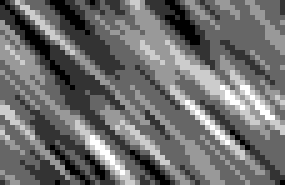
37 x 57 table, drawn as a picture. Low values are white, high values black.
Ninth with the lowest average: middle right. Mirror symmetry: none. Odd rows or columns: none. Grain: diagonal, down to the right.
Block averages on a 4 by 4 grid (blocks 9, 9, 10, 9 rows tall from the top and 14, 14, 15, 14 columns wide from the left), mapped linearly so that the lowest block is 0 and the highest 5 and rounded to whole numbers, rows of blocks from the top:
5553
4513
3320
5333
